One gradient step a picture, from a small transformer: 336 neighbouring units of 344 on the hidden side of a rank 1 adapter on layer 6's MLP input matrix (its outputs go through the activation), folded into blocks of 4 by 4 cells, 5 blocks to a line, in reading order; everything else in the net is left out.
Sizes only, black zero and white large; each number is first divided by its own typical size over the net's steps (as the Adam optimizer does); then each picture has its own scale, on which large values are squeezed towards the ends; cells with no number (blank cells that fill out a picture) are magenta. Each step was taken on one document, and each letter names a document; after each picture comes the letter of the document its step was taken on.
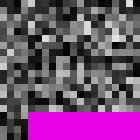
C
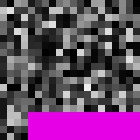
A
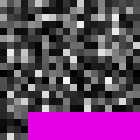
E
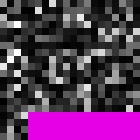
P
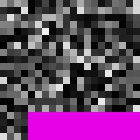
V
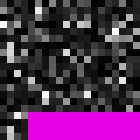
P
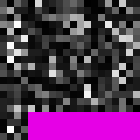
P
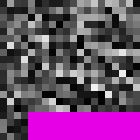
C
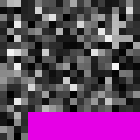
E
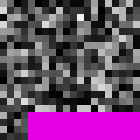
C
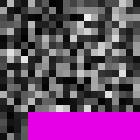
C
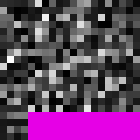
E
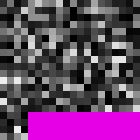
V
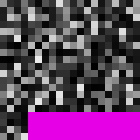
V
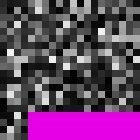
E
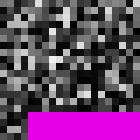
V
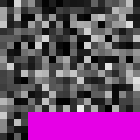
C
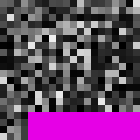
V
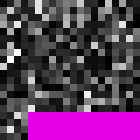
P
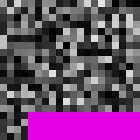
A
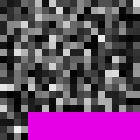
V
